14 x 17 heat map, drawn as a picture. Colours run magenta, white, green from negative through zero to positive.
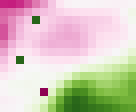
No regular stripes run through it. The ninth with the lowest average is the top left. There is an overall slope up to the bottom right. Three lone cells stand out: two far higher and one far lower than their neighbours.
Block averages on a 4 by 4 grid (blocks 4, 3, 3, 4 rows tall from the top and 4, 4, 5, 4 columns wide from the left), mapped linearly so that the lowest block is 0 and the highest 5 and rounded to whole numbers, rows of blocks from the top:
0112 / 1112 / 2233 / 2355
